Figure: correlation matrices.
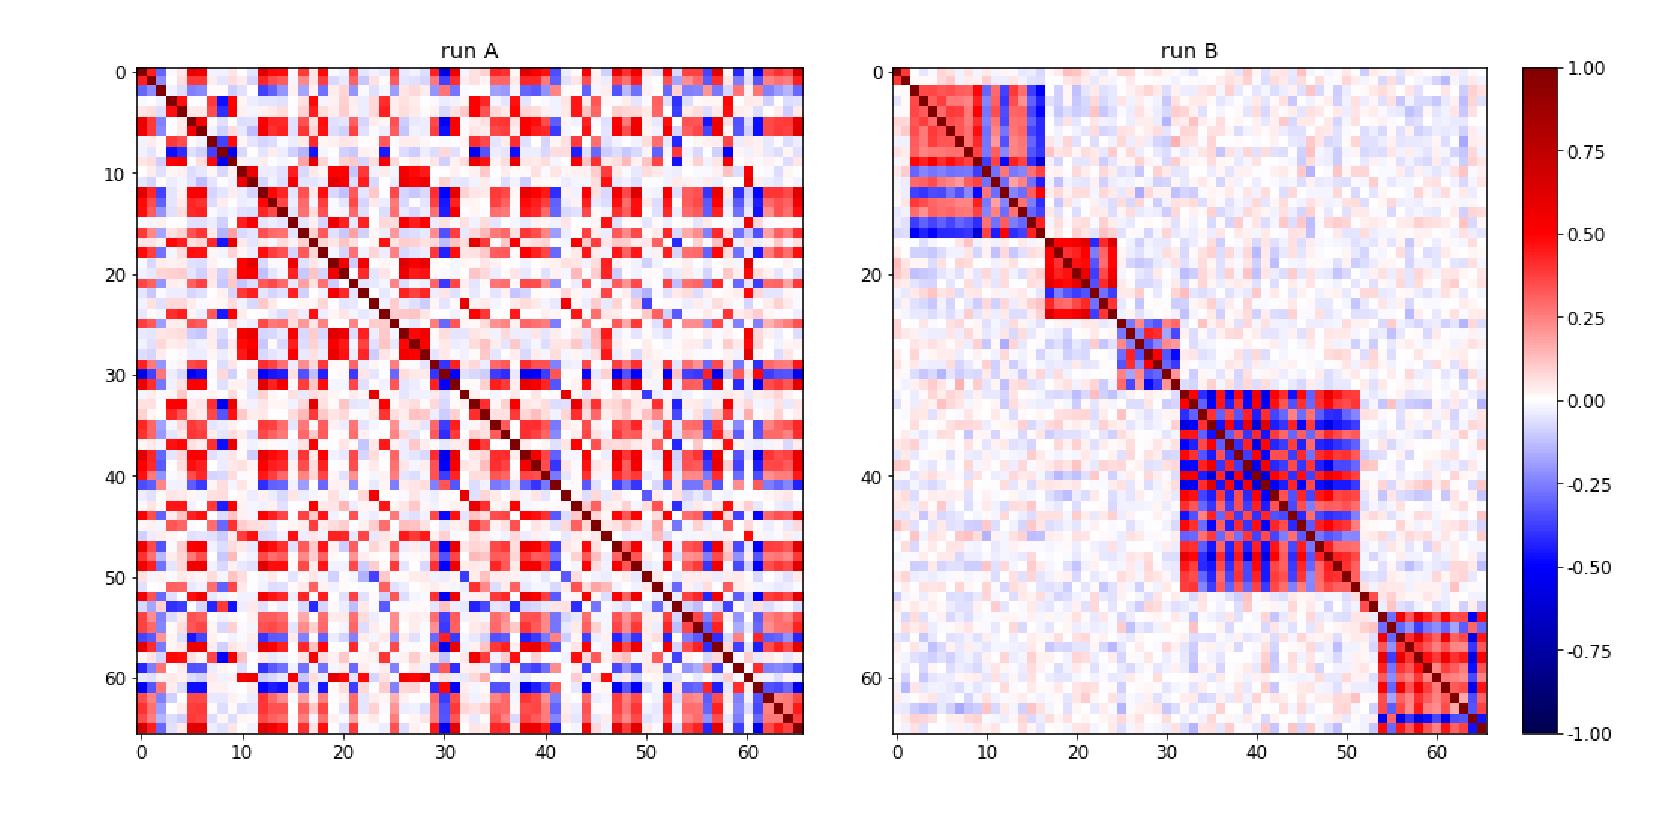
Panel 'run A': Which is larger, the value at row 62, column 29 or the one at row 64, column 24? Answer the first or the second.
the first
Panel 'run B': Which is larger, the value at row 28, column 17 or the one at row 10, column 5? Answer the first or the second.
the first
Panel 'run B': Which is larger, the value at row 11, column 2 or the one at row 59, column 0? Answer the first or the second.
the first
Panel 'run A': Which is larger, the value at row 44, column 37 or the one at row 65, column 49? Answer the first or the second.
the second
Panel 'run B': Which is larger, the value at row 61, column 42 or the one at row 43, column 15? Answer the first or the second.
the second
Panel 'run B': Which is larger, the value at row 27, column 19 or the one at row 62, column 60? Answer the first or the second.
the second
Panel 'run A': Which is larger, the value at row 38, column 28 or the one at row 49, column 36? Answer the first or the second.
the second
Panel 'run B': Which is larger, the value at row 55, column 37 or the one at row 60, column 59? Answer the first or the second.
the second
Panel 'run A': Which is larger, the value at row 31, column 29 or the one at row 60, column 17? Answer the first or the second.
the first
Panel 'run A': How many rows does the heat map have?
66
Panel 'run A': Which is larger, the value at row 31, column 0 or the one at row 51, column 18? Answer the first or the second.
the first
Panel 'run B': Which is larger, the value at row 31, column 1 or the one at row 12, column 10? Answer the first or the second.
the second
